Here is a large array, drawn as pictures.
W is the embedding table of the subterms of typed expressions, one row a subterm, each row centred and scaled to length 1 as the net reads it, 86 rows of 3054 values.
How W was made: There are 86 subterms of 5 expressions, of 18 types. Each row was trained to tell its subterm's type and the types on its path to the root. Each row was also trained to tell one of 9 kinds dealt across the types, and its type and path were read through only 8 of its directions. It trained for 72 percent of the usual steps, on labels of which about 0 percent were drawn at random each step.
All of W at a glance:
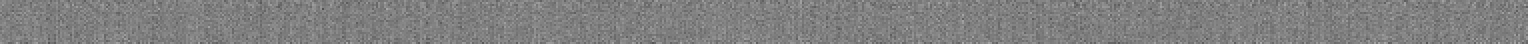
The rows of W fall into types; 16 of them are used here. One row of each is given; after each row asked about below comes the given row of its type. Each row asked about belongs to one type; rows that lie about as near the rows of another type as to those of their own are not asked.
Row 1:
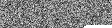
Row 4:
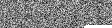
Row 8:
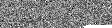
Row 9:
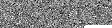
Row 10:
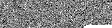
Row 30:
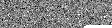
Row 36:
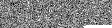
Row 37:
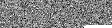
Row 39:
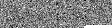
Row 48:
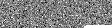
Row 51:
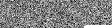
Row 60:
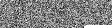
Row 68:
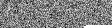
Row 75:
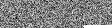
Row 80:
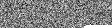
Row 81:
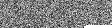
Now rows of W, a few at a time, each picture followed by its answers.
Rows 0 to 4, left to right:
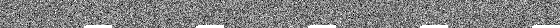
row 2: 37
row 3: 1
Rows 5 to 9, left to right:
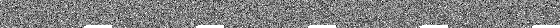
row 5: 81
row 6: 39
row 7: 39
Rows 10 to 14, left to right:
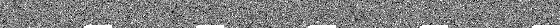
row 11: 75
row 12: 4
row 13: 68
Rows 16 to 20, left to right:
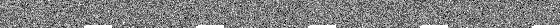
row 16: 37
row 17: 81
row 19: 75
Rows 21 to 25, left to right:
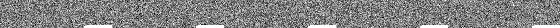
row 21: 36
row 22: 4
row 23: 1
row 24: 80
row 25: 39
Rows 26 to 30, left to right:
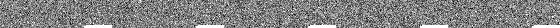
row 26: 48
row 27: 30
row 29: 1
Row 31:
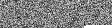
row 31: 4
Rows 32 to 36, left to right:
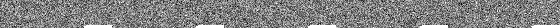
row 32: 37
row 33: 60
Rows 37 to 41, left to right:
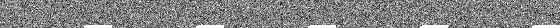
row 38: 37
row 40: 10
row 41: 80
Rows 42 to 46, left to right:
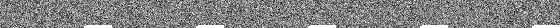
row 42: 51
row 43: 4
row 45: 81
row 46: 60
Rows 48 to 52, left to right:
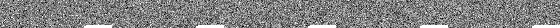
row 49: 81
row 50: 9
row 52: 48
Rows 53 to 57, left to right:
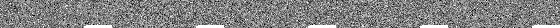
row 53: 30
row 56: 80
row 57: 37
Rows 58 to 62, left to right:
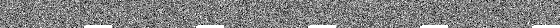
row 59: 4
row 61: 9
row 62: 80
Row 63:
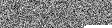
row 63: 1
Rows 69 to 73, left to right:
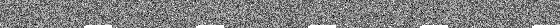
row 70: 10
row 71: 60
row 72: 81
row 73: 60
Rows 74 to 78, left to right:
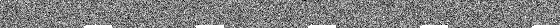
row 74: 80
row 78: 10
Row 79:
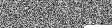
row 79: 48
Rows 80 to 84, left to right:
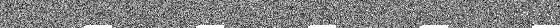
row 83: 36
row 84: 60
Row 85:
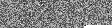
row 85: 10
